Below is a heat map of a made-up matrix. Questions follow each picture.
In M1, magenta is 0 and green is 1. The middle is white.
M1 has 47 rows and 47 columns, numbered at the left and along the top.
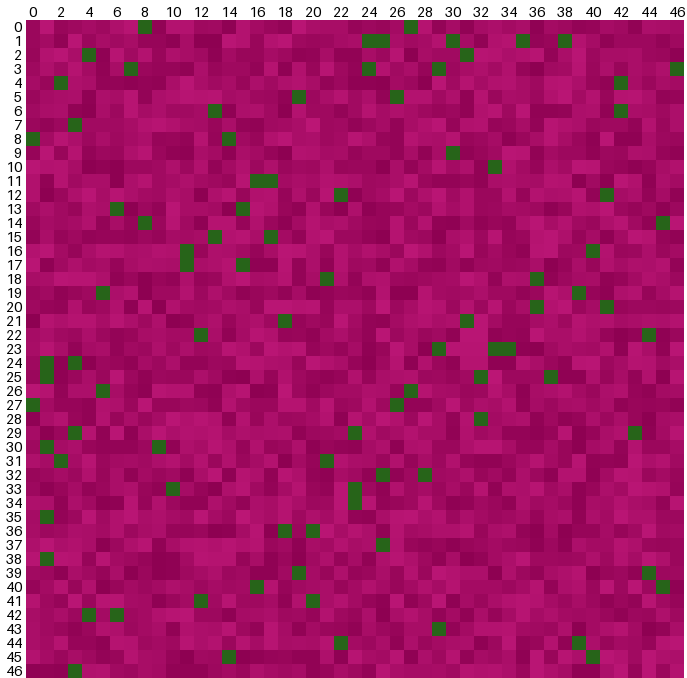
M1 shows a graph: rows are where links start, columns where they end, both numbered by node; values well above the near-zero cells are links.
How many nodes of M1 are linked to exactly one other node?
10
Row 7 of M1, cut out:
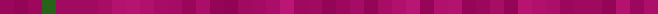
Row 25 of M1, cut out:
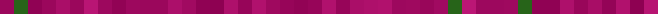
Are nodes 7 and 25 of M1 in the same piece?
yes
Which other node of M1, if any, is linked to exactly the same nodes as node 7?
node 46
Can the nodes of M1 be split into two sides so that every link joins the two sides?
yes
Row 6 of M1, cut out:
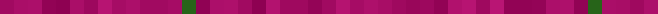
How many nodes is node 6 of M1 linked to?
2
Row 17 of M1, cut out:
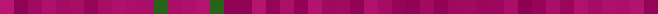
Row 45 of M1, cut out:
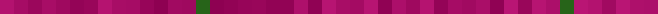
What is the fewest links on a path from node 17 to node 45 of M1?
4
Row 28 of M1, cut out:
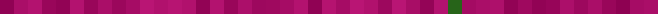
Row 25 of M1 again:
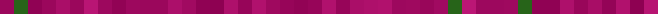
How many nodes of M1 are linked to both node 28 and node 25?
1
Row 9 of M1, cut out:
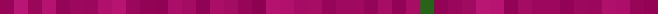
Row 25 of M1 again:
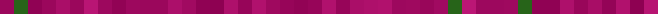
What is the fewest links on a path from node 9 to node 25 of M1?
3
